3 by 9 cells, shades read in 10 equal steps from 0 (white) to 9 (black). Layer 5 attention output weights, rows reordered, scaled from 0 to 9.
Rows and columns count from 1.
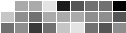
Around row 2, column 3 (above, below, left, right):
3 7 4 3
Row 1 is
0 3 3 1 8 6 5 5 9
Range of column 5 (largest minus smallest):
6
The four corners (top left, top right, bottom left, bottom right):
0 9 5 4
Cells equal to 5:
6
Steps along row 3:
down up down down down up up down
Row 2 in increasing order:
2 3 3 3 4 4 4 5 6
